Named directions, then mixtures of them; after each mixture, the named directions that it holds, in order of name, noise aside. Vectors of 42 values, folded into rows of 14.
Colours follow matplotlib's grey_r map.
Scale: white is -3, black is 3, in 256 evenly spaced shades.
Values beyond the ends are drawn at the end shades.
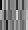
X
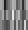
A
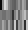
A, X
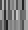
A, X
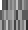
A, X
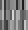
A, X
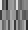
A, X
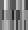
A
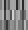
A, X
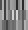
A, X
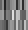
A, X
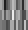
A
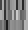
A, X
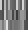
A, X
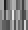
A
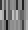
A, X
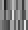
A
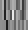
A, X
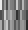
X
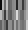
X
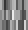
A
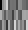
A, X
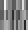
A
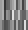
A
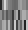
A, X
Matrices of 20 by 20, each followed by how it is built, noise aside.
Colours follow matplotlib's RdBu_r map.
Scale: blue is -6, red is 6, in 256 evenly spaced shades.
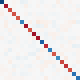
diagonal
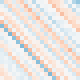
Toeplitz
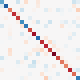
diagonal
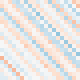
Toeplitz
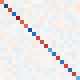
diagonal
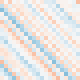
Toeplitz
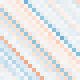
Toeplitz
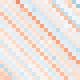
Toeplitz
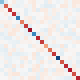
diagonal
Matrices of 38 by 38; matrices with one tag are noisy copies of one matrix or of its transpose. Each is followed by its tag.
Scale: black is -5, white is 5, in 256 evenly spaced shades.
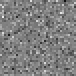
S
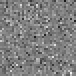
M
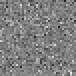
M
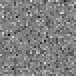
S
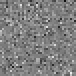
M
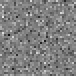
S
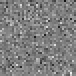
M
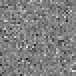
M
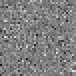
M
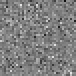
M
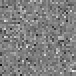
M
